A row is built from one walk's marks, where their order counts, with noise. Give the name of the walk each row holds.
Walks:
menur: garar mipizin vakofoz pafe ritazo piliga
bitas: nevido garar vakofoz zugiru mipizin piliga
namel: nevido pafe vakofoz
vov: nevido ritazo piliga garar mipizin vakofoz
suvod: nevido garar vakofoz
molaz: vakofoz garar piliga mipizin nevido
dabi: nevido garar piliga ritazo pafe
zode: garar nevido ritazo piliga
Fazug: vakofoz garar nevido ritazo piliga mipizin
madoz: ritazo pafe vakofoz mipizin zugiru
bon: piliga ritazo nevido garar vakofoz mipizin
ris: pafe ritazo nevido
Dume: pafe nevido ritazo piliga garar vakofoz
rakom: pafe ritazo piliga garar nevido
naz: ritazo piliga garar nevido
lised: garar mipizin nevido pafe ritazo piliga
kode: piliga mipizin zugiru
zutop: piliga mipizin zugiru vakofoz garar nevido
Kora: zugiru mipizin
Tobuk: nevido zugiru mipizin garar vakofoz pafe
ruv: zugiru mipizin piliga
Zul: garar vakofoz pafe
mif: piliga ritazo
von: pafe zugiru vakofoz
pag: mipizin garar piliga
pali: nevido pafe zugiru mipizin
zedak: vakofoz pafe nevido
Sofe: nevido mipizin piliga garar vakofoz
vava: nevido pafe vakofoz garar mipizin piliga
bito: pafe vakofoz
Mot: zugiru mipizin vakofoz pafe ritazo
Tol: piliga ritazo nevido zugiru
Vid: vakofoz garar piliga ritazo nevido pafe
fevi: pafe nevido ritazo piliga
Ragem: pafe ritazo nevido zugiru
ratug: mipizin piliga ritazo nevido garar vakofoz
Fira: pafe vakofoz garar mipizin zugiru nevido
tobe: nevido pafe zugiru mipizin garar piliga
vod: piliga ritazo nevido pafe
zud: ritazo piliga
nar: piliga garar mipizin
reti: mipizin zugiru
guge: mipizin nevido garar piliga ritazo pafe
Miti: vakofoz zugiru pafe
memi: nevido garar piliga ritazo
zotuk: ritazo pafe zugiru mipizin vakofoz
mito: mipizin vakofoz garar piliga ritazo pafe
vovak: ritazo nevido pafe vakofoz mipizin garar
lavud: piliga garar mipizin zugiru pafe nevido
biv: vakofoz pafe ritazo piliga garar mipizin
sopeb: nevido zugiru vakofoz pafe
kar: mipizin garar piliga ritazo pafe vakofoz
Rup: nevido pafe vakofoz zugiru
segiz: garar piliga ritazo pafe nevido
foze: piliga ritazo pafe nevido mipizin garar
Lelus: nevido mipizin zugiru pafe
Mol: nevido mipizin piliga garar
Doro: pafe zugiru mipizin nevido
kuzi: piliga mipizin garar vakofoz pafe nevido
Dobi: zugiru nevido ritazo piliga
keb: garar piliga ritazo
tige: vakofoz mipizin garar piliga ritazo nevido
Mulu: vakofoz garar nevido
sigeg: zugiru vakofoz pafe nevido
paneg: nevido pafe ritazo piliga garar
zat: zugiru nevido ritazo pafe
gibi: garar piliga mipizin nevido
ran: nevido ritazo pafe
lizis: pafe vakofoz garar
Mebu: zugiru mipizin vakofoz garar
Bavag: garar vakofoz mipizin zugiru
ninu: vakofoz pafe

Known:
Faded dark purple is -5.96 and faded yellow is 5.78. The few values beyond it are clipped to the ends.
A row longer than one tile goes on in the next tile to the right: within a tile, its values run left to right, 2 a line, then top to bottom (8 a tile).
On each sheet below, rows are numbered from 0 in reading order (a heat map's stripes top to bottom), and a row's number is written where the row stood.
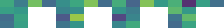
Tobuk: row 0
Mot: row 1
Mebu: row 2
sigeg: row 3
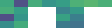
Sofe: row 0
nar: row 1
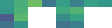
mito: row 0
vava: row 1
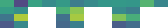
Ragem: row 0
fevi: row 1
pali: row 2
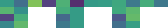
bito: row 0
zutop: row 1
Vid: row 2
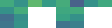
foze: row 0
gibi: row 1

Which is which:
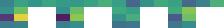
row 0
mif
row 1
keb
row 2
bitas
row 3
zode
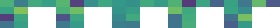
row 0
paneg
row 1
naz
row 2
Fazug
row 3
zedak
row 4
Miti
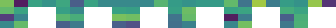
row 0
Mulu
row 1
Doro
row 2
ruv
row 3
lised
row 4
lizis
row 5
ninu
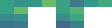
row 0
pag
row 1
tobe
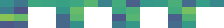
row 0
reti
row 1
guge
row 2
tige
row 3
segiz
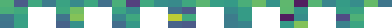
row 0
kuzi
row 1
vod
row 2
Fira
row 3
Kora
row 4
biv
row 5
suvod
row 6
kar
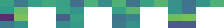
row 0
memi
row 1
vov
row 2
Mol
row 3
kode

